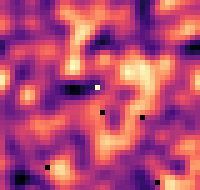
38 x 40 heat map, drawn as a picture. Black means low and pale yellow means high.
The histogram is bell-shaped. The texture is blotchy. The halves do not mirror each other. Five lone cells stand out: one far higher and four far lower than their neighbours.
